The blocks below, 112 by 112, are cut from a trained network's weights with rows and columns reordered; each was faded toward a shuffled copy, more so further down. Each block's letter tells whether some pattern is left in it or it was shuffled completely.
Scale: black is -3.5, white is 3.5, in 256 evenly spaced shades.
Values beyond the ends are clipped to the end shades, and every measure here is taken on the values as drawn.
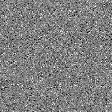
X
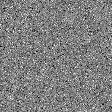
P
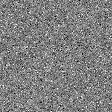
P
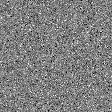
P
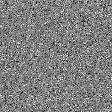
X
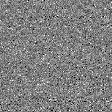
X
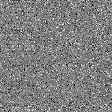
X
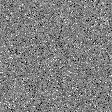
P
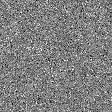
P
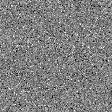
X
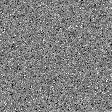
P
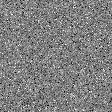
P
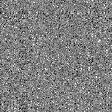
X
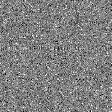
X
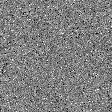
P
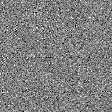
X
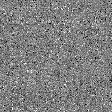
X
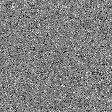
X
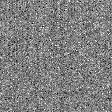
X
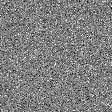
P
